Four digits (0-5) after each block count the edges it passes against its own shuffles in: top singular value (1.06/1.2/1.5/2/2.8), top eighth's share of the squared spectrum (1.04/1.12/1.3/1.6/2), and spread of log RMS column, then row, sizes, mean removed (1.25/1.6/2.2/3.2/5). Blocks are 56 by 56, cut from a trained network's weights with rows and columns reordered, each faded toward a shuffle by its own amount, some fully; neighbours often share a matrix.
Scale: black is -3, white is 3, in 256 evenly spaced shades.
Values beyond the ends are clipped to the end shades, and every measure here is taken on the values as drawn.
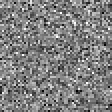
1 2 0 1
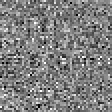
2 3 1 2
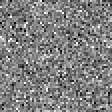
0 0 0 0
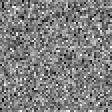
2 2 0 0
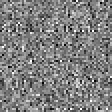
3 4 1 2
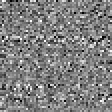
3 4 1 3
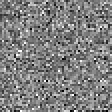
3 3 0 2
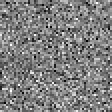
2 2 0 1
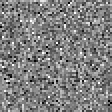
0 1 0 0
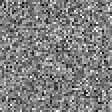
0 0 0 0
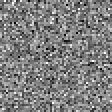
0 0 0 0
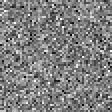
0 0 0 0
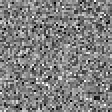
0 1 0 0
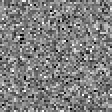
0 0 0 0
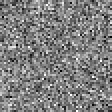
1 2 0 0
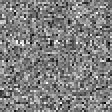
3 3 0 2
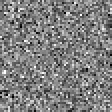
0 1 0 0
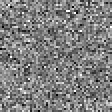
2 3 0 0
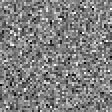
1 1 0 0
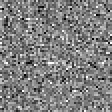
2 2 0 1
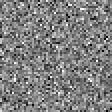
1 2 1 0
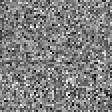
1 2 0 1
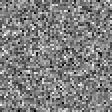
1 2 0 1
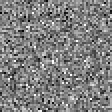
1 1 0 0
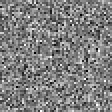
1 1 0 0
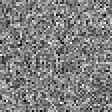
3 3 0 1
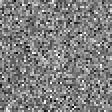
1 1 0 0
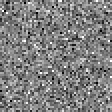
0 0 0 0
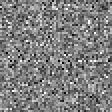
2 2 0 1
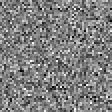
2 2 0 1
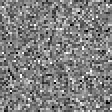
1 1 0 1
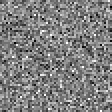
1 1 0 0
